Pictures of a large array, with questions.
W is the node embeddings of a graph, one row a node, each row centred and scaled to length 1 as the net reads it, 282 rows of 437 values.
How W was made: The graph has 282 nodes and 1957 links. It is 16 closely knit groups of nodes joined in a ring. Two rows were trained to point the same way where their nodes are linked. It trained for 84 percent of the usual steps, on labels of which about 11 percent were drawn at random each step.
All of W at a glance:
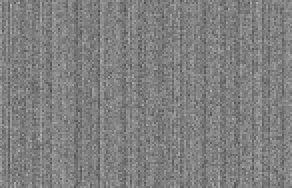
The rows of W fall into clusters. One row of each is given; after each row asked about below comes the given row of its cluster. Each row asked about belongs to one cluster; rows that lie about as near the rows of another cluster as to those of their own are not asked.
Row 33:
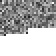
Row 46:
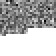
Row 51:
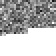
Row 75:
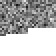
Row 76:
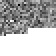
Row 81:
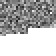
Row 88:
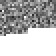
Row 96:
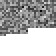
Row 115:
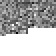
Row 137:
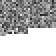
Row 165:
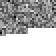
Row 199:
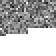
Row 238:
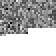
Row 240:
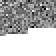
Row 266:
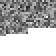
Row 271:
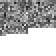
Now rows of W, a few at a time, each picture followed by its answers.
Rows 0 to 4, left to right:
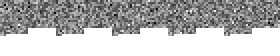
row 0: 76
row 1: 199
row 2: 271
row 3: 81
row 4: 81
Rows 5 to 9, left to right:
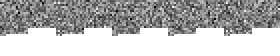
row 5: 266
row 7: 88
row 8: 81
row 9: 33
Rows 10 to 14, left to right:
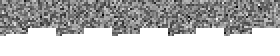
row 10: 81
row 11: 76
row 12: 96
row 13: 76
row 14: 266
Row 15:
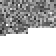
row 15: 266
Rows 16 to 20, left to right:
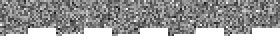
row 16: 81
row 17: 33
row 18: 165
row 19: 76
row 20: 33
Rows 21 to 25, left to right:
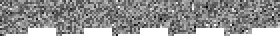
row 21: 240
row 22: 238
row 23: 33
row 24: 76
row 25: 51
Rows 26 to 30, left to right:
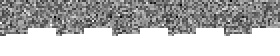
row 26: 240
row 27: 81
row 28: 96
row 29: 33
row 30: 46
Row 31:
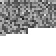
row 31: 115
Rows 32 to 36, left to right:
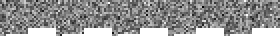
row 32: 81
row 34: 115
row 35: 240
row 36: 76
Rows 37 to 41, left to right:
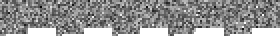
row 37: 165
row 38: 33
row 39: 238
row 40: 46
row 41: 199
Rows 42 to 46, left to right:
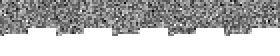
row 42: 199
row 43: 51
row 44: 240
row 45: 88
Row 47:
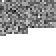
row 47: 137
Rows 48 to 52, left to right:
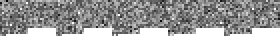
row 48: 46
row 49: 238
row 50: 96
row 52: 199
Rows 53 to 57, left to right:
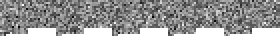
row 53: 96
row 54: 51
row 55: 199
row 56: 75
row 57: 115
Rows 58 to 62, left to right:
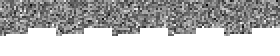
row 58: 76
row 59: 115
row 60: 75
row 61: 240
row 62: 238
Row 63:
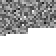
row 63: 81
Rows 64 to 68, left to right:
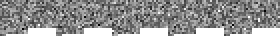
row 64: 240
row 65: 96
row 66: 33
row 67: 199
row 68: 240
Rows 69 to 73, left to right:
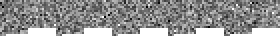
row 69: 51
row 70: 266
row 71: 199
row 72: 199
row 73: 75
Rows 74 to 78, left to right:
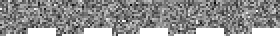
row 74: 165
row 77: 115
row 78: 33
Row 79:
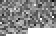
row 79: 240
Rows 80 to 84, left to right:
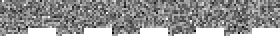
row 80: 137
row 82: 266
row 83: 88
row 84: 51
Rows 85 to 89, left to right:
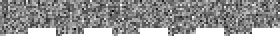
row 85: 165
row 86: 199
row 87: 165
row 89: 33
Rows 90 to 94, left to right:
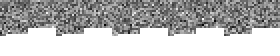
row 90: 271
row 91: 75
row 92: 115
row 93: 271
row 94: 137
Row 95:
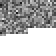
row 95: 165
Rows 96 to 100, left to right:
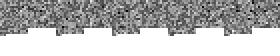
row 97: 199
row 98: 199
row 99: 46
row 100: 199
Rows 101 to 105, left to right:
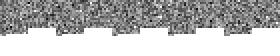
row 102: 271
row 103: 137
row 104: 238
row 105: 137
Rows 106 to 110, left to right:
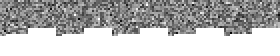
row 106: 115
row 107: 75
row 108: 165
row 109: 81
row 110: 46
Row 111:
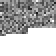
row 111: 271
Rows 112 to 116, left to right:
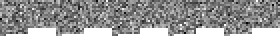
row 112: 46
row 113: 51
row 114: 240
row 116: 165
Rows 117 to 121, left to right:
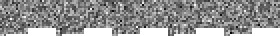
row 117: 266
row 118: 88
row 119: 165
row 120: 199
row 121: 266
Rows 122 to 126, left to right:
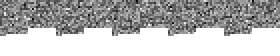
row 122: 240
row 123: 88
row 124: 271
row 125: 271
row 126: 76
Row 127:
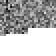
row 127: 88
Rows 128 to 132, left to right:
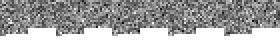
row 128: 199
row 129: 271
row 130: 115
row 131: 81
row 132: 238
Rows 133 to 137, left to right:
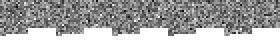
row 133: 137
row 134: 51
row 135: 266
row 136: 96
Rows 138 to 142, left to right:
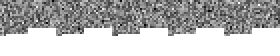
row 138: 88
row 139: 137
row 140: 238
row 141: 240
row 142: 238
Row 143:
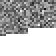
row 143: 137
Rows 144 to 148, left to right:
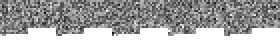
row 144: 165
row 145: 271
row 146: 238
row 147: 51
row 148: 46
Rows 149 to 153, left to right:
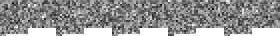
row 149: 238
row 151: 199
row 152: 75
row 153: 33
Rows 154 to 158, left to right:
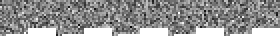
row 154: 33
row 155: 271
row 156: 51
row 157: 88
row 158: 51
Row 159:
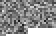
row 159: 137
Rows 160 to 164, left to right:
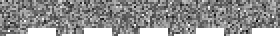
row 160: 96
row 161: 199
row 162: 46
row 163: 76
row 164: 165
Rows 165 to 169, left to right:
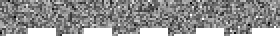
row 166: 46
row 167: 266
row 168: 76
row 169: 165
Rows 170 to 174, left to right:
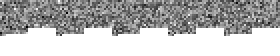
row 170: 271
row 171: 33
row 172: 76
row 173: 33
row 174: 165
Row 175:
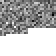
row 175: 96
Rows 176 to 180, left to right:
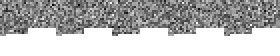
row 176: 88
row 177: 115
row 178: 96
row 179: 238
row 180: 81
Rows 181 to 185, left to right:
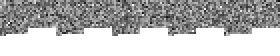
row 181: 76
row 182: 115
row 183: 46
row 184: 81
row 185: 51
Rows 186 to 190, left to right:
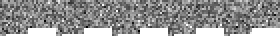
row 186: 238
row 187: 115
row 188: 199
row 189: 76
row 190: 46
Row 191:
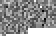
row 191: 238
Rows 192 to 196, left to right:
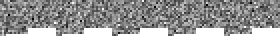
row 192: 88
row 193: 240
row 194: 137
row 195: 240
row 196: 266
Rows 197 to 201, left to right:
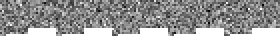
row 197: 88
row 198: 238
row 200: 46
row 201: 240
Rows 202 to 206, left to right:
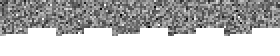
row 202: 165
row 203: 115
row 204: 88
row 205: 96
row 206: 76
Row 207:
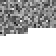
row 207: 88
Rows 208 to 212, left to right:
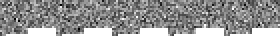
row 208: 51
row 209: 88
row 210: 240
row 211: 46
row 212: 271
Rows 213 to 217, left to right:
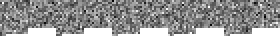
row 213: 271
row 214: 75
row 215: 33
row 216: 238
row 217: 137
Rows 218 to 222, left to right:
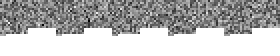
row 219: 165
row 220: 33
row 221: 88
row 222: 238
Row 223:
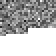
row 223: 81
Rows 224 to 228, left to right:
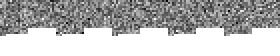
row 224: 96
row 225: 238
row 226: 96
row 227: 266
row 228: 51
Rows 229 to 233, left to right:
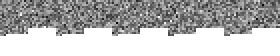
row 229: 33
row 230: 81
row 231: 81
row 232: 75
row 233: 240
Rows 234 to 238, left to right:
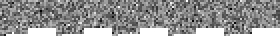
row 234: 240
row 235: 238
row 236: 266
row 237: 75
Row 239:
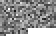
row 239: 96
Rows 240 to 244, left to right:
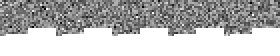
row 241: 271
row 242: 115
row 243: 81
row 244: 266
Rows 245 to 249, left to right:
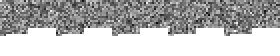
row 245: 76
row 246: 271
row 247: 33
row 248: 238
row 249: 46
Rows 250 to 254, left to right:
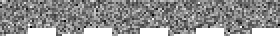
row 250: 238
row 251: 75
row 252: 115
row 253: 271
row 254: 115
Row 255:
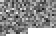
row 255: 266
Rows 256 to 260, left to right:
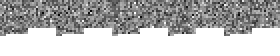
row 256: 88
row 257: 33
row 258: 165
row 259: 51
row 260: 75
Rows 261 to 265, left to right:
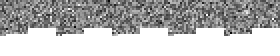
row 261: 33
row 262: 96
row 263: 33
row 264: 238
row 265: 199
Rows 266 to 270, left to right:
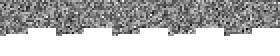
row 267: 46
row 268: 96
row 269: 51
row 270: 96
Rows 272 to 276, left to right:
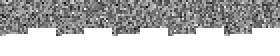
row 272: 33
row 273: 199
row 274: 88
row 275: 199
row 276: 76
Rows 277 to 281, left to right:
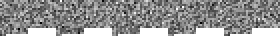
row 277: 199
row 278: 88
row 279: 88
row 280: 76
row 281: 240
